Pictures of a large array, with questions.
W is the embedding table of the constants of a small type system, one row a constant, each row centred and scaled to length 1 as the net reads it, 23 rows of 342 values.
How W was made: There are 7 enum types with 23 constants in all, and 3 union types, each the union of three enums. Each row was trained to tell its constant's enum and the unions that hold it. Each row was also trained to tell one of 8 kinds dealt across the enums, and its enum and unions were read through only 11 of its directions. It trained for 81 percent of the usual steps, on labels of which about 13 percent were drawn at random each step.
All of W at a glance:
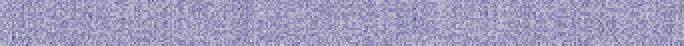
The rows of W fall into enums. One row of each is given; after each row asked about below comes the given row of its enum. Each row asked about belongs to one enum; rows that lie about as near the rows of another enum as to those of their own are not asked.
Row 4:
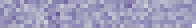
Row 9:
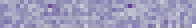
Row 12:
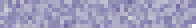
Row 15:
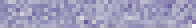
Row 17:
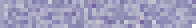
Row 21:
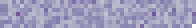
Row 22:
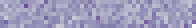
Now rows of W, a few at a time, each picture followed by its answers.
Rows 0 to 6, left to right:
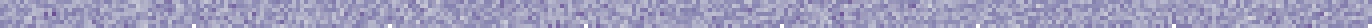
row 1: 4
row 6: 21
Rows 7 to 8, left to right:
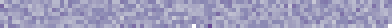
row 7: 21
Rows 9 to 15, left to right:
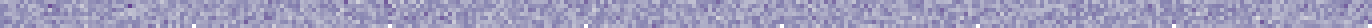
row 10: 4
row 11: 4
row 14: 21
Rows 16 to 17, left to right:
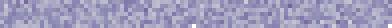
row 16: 12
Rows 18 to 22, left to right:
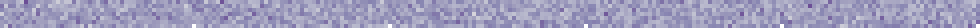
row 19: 15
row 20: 22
